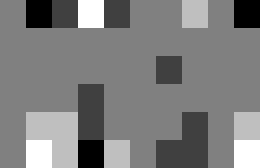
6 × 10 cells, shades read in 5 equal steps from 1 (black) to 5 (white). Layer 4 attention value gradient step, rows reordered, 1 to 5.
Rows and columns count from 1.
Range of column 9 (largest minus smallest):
0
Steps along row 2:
same same same same same same same same same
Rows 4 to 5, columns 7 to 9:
3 3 3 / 3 2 3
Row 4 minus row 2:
0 0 0 -1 0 0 0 0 0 0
